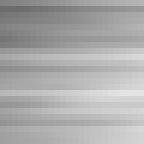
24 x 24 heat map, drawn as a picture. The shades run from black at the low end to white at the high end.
Slope: up to the bottom right. Ninth with the lowest average: top left. Grain: streaks across. Mirror symmetry: none. Average level on the scale: 70%.
